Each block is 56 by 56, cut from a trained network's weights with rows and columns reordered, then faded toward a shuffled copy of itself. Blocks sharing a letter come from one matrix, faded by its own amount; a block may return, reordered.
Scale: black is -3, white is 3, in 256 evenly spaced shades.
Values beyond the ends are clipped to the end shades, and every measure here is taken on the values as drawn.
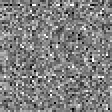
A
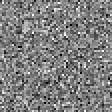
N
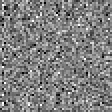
A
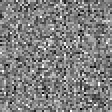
N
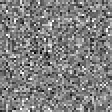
N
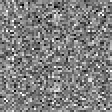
N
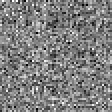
N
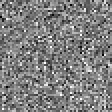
N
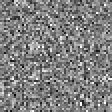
N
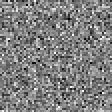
N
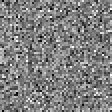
N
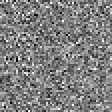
A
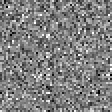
A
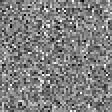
A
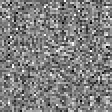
N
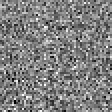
N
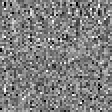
A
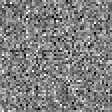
A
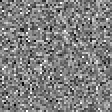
A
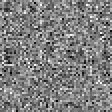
N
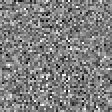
A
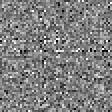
A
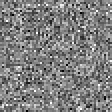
N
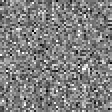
N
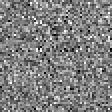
A
